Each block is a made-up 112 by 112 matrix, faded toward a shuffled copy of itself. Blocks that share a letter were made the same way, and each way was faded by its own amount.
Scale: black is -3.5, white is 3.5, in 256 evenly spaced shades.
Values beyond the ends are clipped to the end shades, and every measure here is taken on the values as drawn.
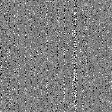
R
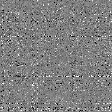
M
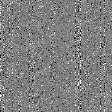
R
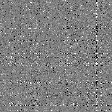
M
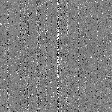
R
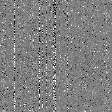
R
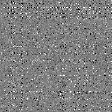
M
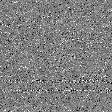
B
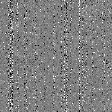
R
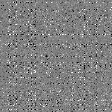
M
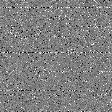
B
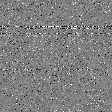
B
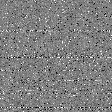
B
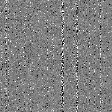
R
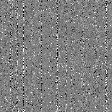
R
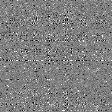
M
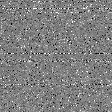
B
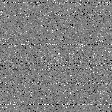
B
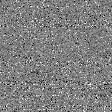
B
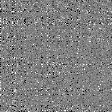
M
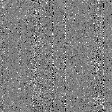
R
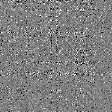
M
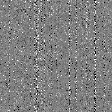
R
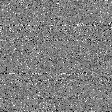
B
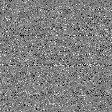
B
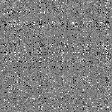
M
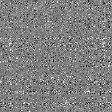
M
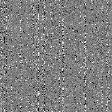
R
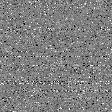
B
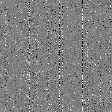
R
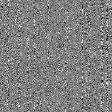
R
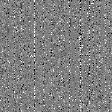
R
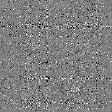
M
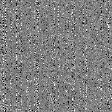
R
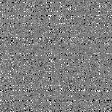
M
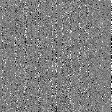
R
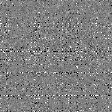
M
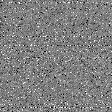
B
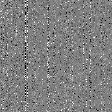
R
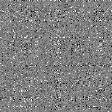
M
